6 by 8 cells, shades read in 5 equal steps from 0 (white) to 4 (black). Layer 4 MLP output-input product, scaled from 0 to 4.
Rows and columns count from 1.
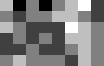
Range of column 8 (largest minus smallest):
1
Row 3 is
1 2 3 3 3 0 1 2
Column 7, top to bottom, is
0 2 1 1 1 1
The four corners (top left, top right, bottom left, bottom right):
1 3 2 2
